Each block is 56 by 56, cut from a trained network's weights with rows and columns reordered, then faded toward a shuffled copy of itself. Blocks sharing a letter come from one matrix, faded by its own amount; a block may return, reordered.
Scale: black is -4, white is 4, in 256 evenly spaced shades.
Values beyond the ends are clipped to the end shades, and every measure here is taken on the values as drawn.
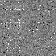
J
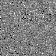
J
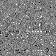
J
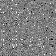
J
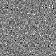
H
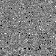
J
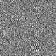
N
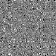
H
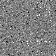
J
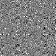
H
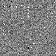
H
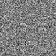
N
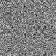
N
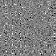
H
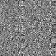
N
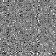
H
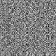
N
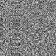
N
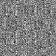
N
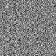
N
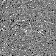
J
